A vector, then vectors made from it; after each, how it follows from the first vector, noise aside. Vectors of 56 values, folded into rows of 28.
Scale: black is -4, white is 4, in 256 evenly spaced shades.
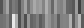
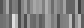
copied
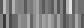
reversed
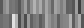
copied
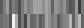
copied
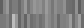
shrunk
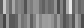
reversed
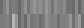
shrunk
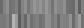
shrunk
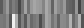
copied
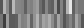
reversed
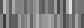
reversed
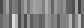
copied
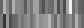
reversed
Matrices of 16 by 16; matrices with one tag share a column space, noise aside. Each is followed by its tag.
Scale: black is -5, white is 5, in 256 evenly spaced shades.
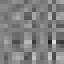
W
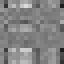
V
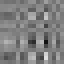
W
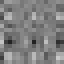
W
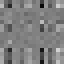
V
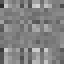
V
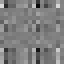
V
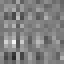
W
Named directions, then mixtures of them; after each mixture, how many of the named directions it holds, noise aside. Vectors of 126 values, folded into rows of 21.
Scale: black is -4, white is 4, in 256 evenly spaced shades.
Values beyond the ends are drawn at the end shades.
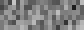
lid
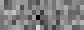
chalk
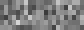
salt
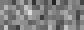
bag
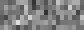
two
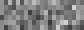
two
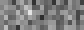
one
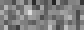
one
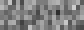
one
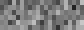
one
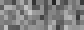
one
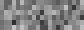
three
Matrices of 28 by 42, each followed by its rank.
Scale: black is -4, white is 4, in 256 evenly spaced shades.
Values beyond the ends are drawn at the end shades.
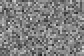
full rank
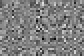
five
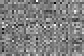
five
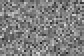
full rank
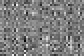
five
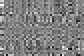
five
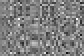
five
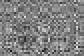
five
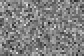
full rank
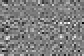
five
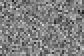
full rank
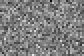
full rank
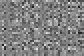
five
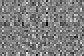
five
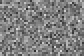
full rank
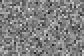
full rank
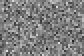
full rank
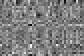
five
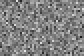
full rank
